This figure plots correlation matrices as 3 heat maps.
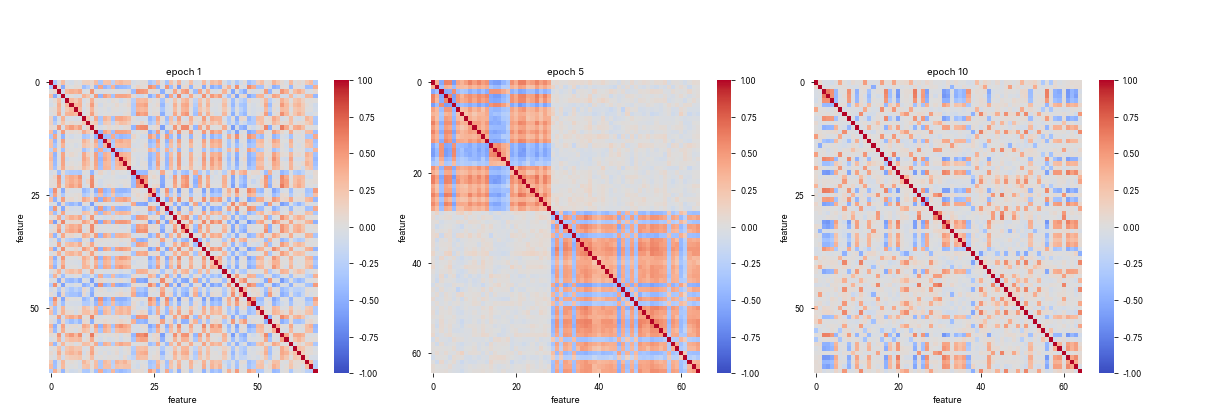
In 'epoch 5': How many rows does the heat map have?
65
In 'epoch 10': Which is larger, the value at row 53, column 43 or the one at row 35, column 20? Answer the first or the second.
the second
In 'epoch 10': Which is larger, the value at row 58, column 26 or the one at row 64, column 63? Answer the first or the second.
the second
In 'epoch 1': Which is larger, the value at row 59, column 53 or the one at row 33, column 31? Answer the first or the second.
the second
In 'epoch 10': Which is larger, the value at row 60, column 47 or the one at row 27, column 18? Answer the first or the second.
the second
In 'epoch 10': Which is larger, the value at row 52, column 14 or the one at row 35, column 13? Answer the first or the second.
the second
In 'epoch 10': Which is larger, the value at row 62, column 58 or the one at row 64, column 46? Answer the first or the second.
the second
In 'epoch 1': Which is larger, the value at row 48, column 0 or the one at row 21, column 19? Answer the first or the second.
the second
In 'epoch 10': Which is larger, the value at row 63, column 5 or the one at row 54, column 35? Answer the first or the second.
the first
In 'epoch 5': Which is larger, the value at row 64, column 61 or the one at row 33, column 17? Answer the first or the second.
the second
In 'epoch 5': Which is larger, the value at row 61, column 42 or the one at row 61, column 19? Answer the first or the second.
the second
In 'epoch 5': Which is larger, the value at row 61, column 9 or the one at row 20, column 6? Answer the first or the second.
the second
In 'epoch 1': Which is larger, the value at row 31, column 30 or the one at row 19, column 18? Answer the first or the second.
the second
